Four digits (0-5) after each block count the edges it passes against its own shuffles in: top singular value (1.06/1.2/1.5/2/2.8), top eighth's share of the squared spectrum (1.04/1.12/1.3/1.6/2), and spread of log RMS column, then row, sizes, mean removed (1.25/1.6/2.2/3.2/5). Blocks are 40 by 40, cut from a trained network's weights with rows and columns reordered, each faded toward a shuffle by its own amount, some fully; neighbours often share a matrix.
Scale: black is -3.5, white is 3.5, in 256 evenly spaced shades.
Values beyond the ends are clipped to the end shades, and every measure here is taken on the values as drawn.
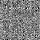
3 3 0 1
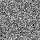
0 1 0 0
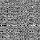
3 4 0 2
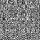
3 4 1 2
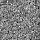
1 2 0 0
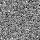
0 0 0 0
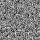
1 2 0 0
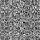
3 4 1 1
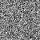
1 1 0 0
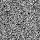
1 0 0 0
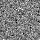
0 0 0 0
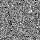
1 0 0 0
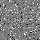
2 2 0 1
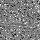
1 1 0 0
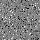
2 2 0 1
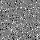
1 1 0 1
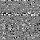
3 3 0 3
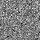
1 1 0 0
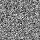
0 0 0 0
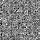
2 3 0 1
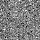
1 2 0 0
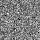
0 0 0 0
